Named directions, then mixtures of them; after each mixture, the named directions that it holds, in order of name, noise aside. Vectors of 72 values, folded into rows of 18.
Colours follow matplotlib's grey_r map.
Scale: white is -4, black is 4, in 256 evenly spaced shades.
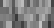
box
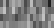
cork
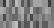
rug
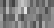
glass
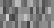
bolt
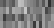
cork, glass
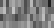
cork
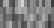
box, glass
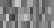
bolt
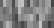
box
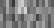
box, glass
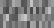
bolt, glass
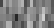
box, cork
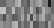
cork, rug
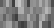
box, rug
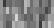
box, glass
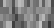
box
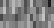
cork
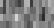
box, cork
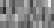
cork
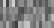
cork, rug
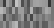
rug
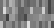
bolt, cork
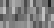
cork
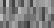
cork, rug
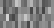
bolt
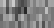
glass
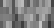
box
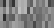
glass, rug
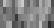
box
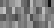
cork, rug
